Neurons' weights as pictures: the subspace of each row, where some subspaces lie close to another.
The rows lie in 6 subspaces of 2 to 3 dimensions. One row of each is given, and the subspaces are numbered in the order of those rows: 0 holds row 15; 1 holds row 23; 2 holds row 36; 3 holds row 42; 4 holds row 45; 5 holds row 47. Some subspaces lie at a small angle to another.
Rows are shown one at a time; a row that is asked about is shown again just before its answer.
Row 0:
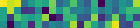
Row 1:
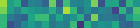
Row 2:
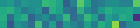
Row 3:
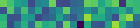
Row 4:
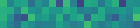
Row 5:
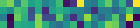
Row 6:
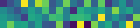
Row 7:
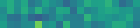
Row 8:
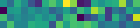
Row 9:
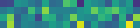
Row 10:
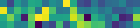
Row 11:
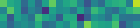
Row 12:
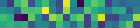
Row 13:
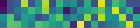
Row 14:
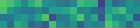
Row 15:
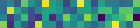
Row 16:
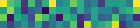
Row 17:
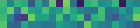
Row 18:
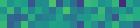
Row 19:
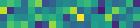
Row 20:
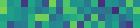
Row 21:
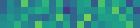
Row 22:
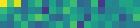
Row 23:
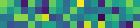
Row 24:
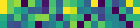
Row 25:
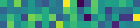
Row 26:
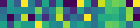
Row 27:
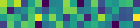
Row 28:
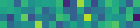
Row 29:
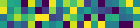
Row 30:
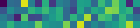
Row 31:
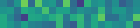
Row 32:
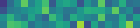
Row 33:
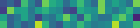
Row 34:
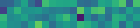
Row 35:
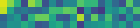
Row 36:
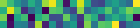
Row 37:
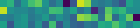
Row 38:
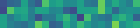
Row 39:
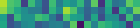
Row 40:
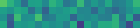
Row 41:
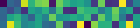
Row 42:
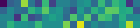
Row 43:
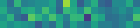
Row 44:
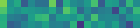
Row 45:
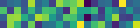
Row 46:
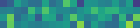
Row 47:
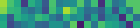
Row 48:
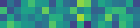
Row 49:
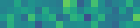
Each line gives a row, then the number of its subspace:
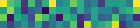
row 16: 2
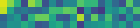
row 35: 2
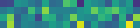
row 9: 3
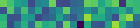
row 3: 4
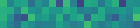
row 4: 4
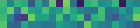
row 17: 4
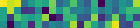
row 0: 0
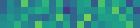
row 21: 5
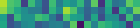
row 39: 5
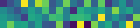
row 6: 4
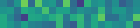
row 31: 4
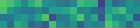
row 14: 0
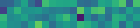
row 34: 2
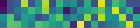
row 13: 5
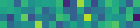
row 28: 5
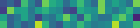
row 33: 0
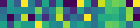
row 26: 3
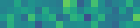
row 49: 5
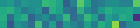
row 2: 2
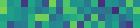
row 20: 1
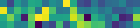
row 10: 4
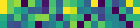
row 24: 5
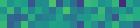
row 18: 4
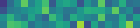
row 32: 1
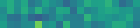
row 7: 1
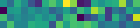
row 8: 2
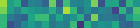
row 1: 1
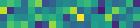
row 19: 0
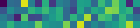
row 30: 3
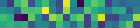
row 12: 1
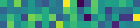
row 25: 2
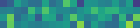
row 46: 3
